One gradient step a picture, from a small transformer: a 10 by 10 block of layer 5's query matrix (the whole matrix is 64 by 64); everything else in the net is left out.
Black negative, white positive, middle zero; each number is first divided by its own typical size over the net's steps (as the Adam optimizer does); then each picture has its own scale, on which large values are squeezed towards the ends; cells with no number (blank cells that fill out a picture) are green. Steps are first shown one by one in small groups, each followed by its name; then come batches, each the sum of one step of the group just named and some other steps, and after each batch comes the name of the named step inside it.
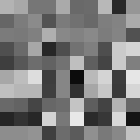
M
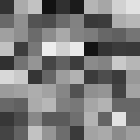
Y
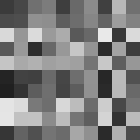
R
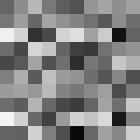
Y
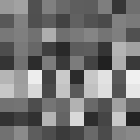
M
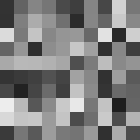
R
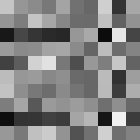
R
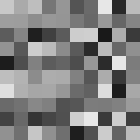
Y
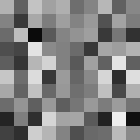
M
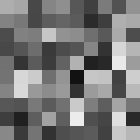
M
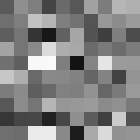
Y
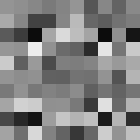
R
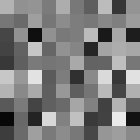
M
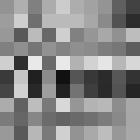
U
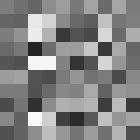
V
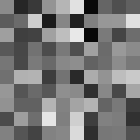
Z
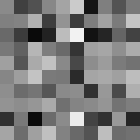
Z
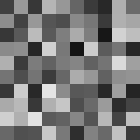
U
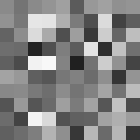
V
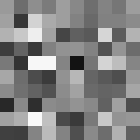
V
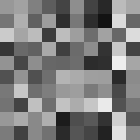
U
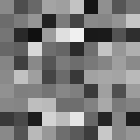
Z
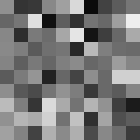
Z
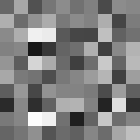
V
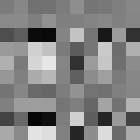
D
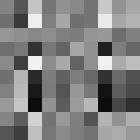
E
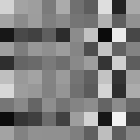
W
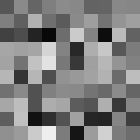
D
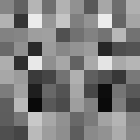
E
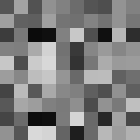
D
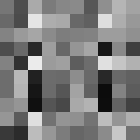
E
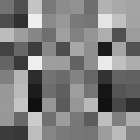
E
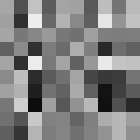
E
